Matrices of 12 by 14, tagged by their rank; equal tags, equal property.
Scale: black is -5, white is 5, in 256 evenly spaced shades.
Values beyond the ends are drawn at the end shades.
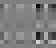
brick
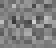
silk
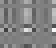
brick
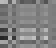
brick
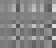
brick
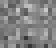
silk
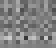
silk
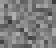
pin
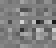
silk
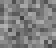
pin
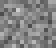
pin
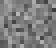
pin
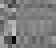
silk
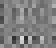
silk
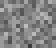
pin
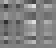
brick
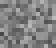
pin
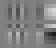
brick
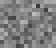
pin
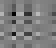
brick
